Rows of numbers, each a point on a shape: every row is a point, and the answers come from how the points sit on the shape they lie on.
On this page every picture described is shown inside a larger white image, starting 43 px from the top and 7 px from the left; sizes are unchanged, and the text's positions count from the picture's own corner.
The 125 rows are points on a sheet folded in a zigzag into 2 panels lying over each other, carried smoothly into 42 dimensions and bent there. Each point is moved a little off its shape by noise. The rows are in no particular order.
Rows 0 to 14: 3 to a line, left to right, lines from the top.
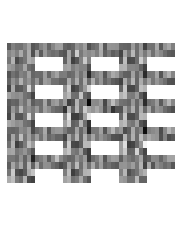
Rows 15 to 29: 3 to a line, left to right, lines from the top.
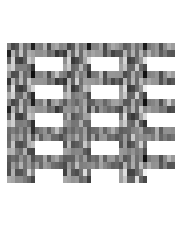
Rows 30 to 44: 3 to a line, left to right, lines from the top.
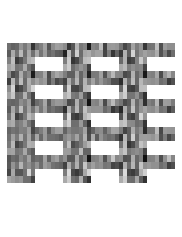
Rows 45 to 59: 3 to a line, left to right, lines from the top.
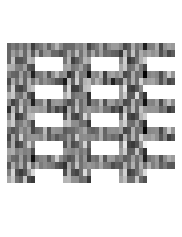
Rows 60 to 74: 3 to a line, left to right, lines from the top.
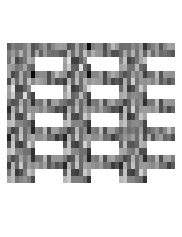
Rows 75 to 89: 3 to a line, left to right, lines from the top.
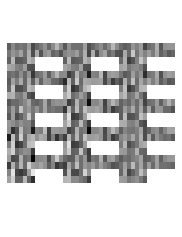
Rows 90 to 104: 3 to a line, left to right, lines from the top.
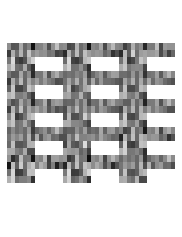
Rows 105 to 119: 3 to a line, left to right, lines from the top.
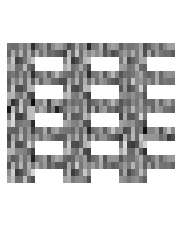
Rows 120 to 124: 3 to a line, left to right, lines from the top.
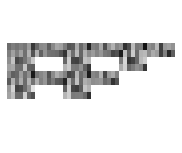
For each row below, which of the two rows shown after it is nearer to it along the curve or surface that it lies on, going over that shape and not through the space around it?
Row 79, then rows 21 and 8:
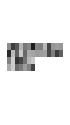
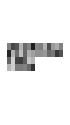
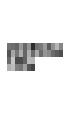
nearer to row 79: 21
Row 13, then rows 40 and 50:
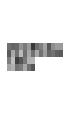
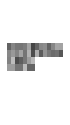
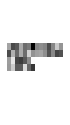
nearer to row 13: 40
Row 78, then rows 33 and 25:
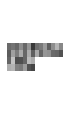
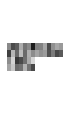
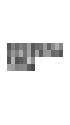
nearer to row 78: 25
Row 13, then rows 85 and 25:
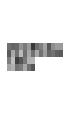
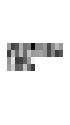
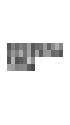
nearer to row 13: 85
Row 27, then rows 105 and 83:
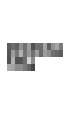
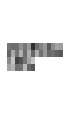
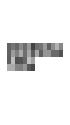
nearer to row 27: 83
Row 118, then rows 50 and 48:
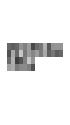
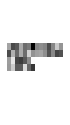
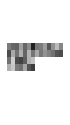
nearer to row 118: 50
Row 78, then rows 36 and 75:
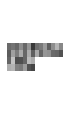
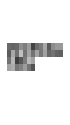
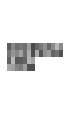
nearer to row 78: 75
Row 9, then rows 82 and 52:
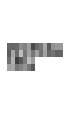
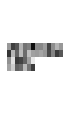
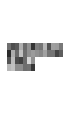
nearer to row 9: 82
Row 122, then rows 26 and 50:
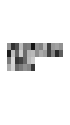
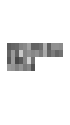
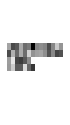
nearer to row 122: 50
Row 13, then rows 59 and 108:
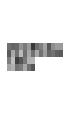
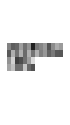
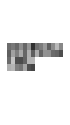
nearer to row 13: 59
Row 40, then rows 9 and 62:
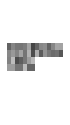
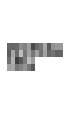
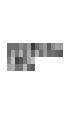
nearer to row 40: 62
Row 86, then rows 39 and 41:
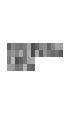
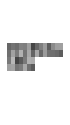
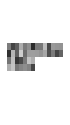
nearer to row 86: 39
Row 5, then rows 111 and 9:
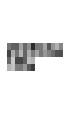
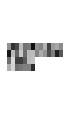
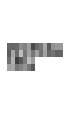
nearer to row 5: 111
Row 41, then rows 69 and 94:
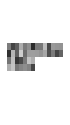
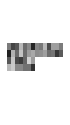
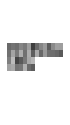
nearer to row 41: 94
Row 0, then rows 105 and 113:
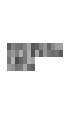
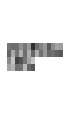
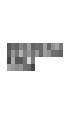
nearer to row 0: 105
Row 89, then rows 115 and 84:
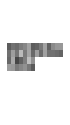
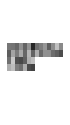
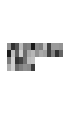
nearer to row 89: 84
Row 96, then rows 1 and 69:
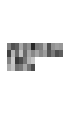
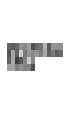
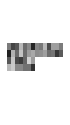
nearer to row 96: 1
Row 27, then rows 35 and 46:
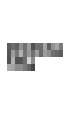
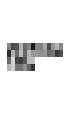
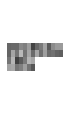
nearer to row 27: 35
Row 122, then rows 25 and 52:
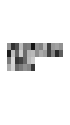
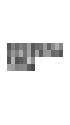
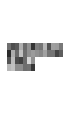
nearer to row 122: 52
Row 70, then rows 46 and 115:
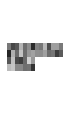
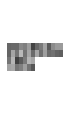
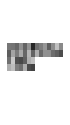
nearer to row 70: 115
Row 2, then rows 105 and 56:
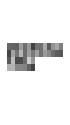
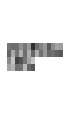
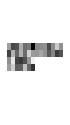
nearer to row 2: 56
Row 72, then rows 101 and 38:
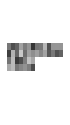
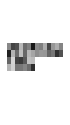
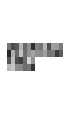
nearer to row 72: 101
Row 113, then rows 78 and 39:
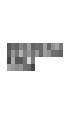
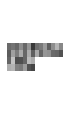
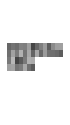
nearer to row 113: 78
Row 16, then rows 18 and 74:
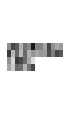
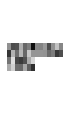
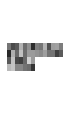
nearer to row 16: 18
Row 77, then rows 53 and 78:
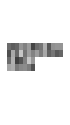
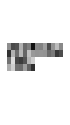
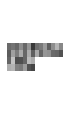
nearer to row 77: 53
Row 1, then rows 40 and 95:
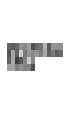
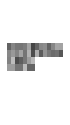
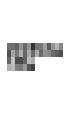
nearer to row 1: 40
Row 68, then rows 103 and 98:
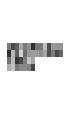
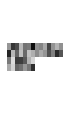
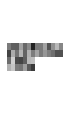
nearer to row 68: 103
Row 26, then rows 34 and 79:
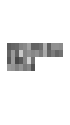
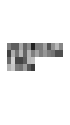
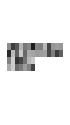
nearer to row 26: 79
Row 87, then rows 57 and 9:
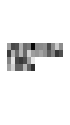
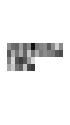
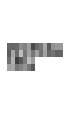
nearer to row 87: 57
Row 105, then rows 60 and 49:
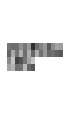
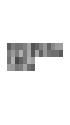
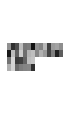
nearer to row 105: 60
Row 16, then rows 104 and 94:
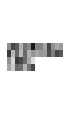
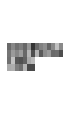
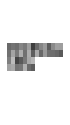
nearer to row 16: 94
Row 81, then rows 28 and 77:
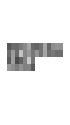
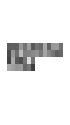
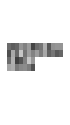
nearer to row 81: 77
